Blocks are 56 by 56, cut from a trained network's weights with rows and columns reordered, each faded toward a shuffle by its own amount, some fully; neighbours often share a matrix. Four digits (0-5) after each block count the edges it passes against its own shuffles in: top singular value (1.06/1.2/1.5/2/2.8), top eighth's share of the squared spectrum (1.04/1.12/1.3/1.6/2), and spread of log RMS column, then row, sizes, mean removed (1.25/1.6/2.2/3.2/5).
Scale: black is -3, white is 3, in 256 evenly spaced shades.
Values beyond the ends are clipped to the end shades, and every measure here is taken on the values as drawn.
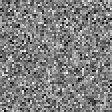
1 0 0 0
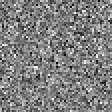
2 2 0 1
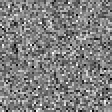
0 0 0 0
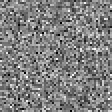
1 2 0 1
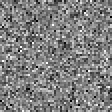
0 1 0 0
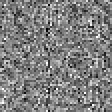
3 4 2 0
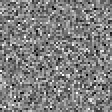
0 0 0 0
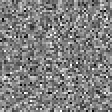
3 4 1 2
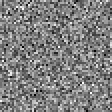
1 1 0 0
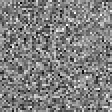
2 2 0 0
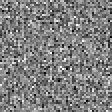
0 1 0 0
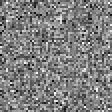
2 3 1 1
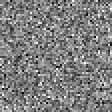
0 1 0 0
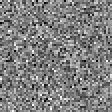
3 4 1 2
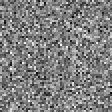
2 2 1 0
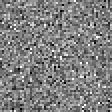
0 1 0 0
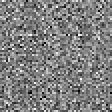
3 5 2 2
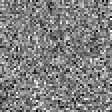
2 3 1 1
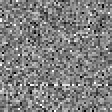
2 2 0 1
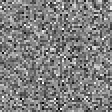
3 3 1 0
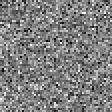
0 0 0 0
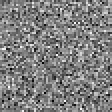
0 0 0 0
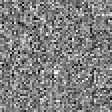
3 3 1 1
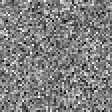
0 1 0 0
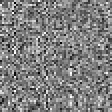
4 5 3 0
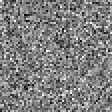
0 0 0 0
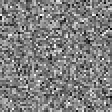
1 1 0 0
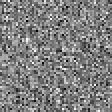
3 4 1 0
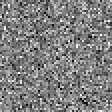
0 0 0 0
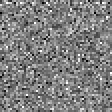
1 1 0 0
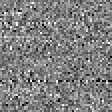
2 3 0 2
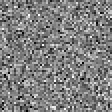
2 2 0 0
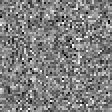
2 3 1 0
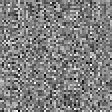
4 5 2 1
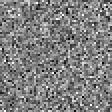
0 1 0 0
